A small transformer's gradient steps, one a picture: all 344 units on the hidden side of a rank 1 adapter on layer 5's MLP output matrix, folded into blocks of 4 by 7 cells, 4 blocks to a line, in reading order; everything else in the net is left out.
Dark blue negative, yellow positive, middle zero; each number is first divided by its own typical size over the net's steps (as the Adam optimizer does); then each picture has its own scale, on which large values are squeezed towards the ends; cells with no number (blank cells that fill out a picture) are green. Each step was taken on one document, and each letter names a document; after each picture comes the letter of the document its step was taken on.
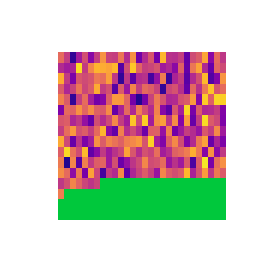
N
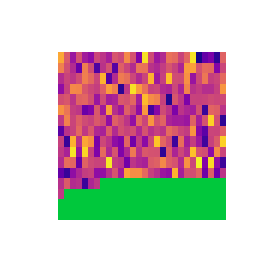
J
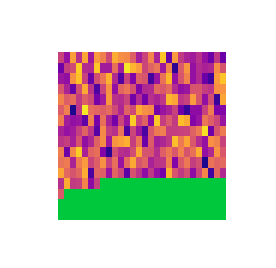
N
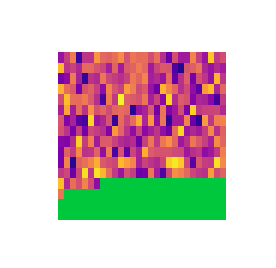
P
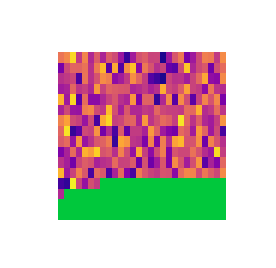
N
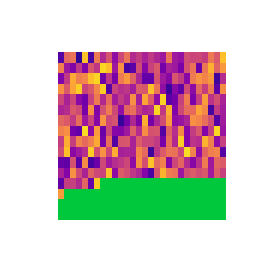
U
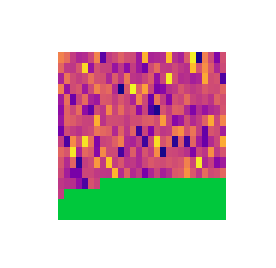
J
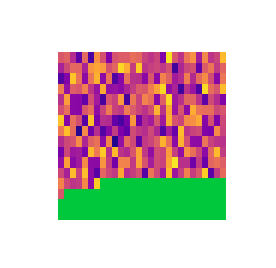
U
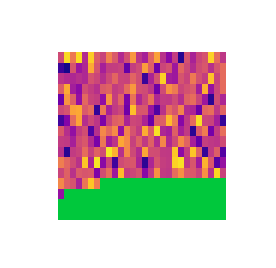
P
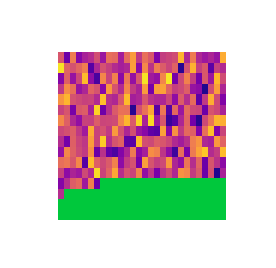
P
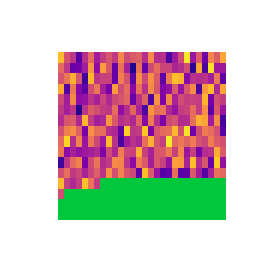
U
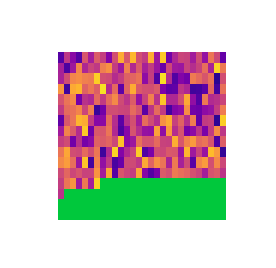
U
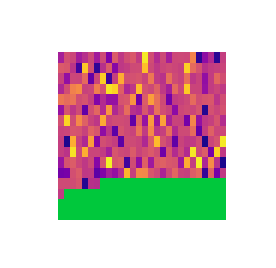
J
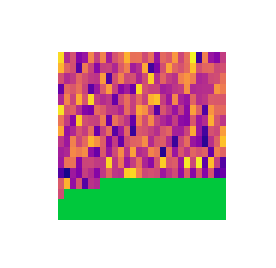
J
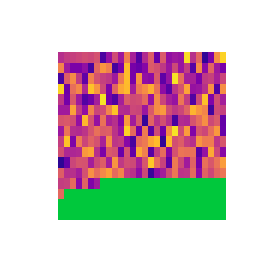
U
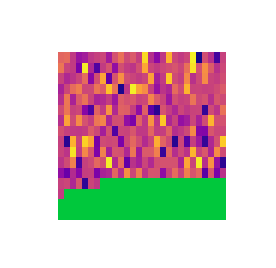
J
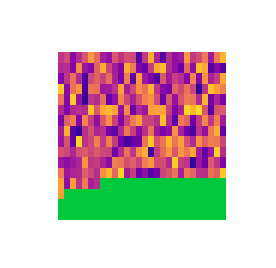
U
